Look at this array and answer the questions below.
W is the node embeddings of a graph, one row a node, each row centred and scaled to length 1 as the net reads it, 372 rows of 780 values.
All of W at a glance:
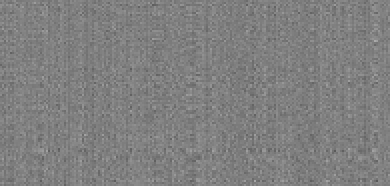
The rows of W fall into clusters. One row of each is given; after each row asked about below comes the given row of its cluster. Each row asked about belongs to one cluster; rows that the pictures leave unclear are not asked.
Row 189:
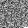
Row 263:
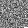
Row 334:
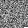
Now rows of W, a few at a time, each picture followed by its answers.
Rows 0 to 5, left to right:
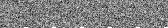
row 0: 334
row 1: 189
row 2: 189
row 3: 263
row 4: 263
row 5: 263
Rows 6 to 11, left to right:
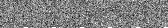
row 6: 334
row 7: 334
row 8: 334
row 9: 189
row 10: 189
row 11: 189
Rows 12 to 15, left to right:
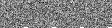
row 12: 263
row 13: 189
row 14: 263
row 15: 263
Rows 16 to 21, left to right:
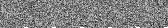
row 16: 263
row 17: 189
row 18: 263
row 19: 334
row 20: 263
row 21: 334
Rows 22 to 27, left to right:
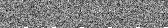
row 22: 263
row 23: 189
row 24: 334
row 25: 334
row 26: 263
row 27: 334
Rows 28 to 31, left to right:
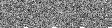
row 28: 263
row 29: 189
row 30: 263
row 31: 263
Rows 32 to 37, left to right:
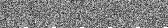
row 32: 189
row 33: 189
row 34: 334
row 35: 263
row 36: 189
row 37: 263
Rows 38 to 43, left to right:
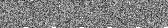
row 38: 334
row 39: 189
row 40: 334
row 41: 263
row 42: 263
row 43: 189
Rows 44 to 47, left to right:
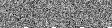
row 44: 263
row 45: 189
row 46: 334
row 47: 189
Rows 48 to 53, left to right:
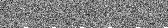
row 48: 189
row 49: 263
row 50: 263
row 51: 189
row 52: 263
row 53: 263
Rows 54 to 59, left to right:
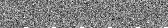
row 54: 334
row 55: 189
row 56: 189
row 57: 189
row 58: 263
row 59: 189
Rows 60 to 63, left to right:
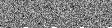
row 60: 334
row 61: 263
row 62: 263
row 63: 263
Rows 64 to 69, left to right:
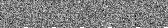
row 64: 263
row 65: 334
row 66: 334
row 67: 189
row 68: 334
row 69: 263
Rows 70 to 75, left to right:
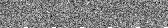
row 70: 189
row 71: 334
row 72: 334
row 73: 263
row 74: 189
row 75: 189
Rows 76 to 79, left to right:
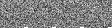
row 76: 263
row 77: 263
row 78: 263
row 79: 334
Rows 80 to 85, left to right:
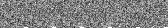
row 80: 263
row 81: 189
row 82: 189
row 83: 189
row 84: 334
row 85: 263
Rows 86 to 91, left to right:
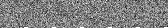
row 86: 334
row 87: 189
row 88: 189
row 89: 263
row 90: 334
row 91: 334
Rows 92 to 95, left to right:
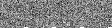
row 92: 263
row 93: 189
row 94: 189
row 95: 263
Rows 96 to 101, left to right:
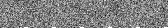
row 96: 334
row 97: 189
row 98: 263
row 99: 189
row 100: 189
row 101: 263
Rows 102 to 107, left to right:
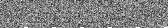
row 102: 189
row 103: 334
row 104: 334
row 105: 334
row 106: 263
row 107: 189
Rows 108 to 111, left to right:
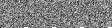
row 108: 334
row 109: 263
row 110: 189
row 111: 189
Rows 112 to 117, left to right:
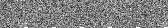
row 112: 189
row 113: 334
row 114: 263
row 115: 189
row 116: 263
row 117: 189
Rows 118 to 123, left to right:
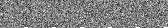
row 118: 334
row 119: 334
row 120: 334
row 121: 189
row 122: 263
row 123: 189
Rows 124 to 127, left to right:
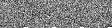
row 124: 334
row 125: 189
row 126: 263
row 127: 334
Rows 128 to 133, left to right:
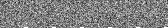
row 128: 189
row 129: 263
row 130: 334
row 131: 334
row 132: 263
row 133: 263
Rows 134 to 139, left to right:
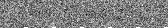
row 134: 334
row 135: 189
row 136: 263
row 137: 189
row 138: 263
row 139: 263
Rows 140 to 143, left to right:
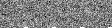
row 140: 189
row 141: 189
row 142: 263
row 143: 263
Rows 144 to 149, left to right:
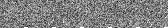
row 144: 334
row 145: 334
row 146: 189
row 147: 263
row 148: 189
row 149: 189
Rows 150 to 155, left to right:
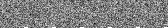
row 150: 263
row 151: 189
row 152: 334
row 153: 263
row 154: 263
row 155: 263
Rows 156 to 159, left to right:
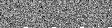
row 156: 263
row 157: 334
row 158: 263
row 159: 334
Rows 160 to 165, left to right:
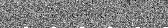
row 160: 263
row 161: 263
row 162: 189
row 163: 189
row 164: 334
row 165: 334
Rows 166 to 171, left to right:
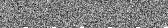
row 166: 334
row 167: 263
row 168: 189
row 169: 334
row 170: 334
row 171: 189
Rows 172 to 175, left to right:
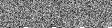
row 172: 334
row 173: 334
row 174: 189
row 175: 189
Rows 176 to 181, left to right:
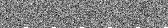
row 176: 263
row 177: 263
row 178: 263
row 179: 189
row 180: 263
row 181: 189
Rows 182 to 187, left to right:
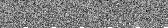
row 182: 334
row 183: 263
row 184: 263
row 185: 334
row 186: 189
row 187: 263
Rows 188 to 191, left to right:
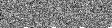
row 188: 263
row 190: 263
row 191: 263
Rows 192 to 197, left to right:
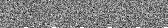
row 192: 334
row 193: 189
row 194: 334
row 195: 263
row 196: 334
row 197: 263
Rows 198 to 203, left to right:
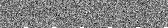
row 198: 189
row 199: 189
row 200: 263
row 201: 263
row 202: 334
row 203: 189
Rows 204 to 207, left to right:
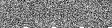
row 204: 263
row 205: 189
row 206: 189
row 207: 334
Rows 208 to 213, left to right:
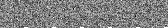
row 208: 334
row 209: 189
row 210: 263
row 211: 263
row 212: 334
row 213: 263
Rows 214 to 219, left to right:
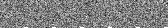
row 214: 263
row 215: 263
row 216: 263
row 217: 189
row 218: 263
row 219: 263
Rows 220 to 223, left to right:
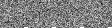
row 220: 334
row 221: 189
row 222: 189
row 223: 334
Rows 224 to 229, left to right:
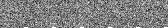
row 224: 334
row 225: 189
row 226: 189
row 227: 263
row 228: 263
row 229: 263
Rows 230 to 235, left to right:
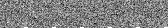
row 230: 189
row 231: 263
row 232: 263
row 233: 263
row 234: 189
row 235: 189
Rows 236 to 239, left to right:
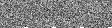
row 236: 263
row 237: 189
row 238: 189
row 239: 334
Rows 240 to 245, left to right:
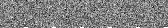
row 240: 334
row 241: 189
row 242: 263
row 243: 263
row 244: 263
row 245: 334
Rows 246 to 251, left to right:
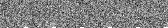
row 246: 189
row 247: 189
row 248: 334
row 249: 189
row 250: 334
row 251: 263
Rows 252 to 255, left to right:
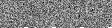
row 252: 334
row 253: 189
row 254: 334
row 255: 263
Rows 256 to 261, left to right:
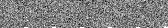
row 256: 334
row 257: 263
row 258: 334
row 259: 189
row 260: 263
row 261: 189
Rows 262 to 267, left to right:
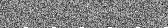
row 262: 189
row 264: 263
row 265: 334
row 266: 263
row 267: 189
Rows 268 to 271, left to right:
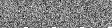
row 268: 334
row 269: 334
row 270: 334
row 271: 189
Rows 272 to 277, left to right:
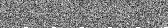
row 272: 263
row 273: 263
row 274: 334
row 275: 334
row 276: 334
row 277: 189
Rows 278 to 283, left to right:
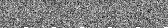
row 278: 334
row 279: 334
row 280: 189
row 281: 334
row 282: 334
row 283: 263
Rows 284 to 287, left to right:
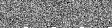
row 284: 263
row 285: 334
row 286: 189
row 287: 334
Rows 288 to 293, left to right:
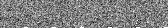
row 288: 263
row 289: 263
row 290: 189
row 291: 334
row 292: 334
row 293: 189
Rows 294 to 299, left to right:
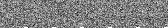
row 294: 263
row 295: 334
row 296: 189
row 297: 263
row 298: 263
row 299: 263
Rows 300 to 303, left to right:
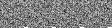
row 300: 263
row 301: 263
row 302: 263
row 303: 263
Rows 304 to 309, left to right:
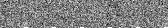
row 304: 189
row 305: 263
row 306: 263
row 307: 334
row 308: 189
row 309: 189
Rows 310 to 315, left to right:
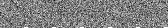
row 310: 263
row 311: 334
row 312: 189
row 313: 189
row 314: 263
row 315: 189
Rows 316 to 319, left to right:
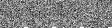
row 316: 189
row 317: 189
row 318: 189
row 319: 334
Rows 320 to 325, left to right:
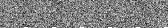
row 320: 334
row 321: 334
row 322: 189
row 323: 334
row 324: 334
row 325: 189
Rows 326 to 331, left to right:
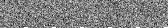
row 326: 334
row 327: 263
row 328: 263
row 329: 334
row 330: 189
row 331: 189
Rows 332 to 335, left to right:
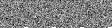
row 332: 263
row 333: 263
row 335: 189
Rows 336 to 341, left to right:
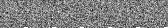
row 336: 334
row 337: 334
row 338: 263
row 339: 263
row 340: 334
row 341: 334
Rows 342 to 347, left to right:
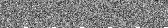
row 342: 189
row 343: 189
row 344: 189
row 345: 263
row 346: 189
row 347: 334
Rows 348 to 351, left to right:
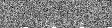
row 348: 334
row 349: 189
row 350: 189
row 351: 334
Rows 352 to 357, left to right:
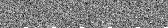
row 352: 334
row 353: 189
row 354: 263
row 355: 189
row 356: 334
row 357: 263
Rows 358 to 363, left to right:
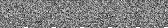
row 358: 263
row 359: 334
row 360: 334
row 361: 334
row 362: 334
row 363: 334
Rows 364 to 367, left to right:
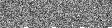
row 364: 189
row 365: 189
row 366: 263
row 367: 334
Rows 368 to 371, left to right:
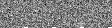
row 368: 263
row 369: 334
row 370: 189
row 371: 334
